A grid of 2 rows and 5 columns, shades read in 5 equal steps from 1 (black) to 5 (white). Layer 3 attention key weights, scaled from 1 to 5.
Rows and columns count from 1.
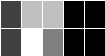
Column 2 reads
4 5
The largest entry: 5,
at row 2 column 2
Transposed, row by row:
2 2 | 4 5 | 4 3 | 1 1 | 1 1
